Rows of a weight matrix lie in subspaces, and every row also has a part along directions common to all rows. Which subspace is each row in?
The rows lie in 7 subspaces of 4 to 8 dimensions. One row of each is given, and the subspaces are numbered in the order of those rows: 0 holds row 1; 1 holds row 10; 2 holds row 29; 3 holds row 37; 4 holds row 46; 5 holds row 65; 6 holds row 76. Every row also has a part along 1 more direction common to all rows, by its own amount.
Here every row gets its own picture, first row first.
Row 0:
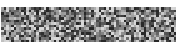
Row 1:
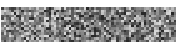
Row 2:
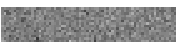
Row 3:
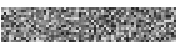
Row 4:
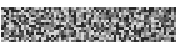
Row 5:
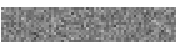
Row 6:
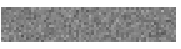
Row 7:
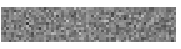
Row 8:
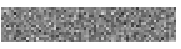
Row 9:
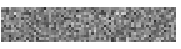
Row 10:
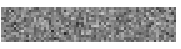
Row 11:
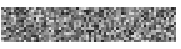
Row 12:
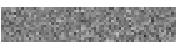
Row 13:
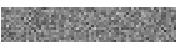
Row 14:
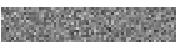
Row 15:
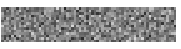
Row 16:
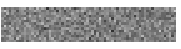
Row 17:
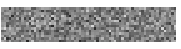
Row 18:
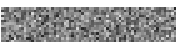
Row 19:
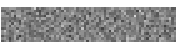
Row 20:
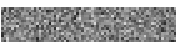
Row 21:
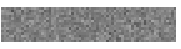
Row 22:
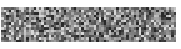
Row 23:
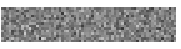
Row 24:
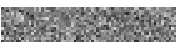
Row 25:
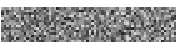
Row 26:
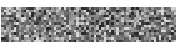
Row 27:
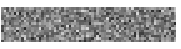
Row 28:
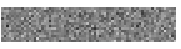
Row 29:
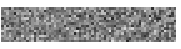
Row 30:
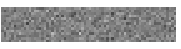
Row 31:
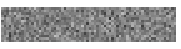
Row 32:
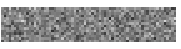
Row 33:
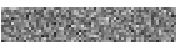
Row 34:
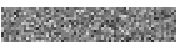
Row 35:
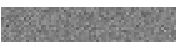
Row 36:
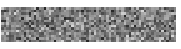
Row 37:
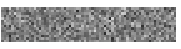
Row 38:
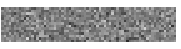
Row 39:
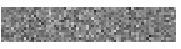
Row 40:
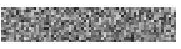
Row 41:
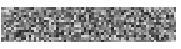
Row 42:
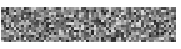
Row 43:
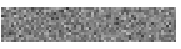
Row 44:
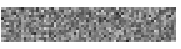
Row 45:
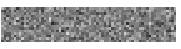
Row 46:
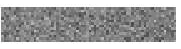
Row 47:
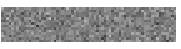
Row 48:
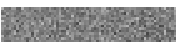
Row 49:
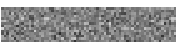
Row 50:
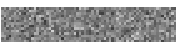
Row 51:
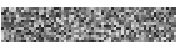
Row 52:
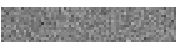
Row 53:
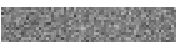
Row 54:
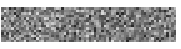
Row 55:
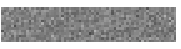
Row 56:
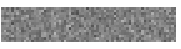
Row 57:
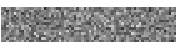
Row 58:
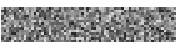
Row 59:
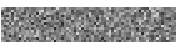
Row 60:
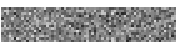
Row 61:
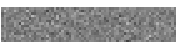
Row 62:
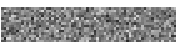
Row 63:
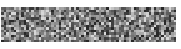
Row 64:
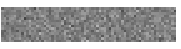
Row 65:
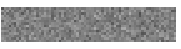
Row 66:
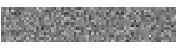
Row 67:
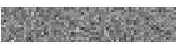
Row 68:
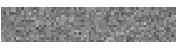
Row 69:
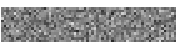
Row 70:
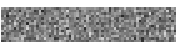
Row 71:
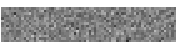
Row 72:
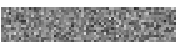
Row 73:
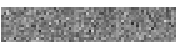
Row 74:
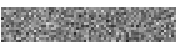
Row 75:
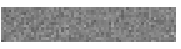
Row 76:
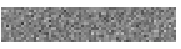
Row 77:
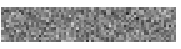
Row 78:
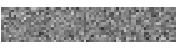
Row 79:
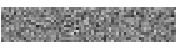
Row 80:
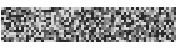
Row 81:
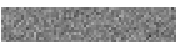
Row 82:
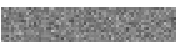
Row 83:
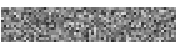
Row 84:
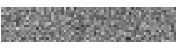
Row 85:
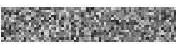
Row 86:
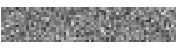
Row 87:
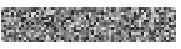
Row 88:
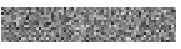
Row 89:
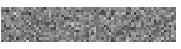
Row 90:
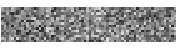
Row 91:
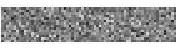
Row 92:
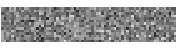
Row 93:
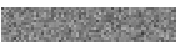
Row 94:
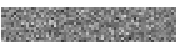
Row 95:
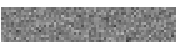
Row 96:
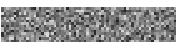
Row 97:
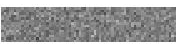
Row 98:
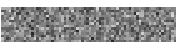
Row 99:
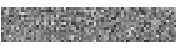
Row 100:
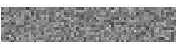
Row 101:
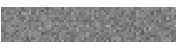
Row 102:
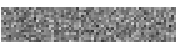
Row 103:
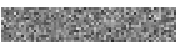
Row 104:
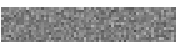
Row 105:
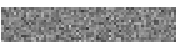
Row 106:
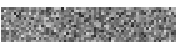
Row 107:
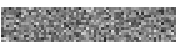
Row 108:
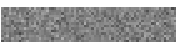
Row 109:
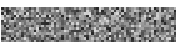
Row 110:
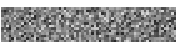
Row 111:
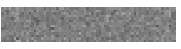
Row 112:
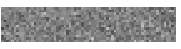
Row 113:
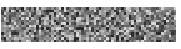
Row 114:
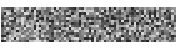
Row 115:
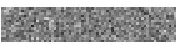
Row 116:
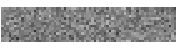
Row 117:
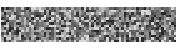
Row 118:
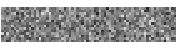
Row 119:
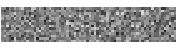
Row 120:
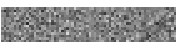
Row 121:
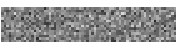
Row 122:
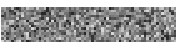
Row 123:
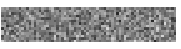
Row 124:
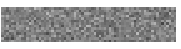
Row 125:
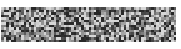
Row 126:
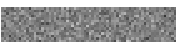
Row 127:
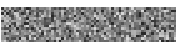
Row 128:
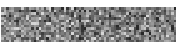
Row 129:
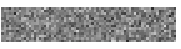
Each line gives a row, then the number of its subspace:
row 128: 5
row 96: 6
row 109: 2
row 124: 6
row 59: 2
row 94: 6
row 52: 4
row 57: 4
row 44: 2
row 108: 3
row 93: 5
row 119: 6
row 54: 0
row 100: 5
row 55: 4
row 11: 1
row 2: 1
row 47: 2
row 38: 2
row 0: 3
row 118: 3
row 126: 4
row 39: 0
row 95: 0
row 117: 6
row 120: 4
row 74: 3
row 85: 6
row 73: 1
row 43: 6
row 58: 5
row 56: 0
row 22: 2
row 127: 5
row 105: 0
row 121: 2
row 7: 4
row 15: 4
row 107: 1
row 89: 3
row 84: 5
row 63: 3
